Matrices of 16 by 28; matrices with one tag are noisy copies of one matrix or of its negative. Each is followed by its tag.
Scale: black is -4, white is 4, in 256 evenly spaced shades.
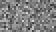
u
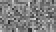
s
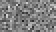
u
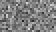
u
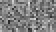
s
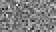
u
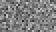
u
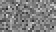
u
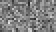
s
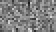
s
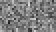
s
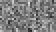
s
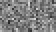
s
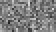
s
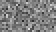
u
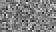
u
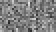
s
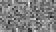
s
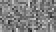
s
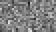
s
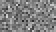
u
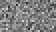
u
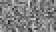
s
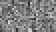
s
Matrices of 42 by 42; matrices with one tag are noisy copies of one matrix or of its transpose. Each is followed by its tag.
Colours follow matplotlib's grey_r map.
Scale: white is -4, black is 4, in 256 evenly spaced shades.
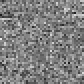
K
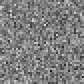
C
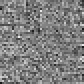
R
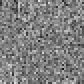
K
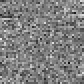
K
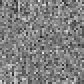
K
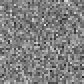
C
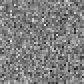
C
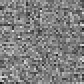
R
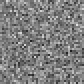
C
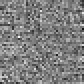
R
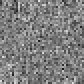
K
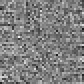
R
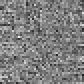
R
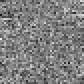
K
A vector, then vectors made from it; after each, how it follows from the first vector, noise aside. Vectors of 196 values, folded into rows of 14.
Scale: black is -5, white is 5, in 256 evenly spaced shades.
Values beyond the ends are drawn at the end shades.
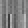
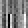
scaled up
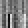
scaled up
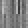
reversed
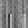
copied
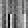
scaled up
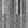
reversed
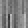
copied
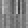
reversed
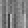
copied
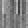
reversed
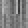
reversed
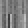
copied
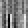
scaled up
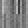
reversed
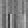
copied
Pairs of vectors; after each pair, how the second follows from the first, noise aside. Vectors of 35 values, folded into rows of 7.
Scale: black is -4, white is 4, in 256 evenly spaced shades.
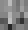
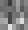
negated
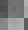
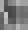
wrapped around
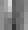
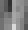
negated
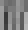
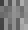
wrapped around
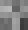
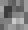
wrapped around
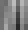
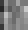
wrapped around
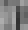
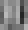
wrapped around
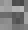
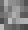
wrapped around
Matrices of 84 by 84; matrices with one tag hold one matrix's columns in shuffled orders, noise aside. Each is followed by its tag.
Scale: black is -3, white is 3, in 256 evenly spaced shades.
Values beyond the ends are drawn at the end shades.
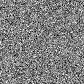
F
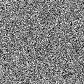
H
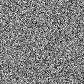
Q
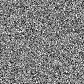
F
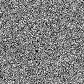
H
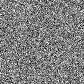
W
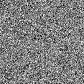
F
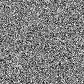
W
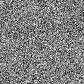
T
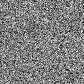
T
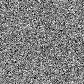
H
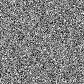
Q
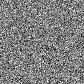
W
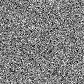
H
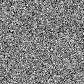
T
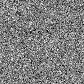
T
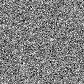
H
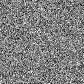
F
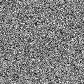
H
